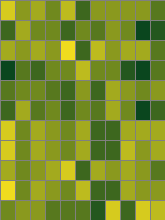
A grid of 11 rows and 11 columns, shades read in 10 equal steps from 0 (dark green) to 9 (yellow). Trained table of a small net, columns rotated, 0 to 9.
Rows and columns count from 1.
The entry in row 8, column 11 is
6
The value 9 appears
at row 3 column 5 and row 10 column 1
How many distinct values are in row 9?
6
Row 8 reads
8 4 6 5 4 6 2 2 7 5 6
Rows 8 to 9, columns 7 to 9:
2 2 7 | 6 5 6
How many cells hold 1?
3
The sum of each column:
56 50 53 48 49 48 37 50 52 44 44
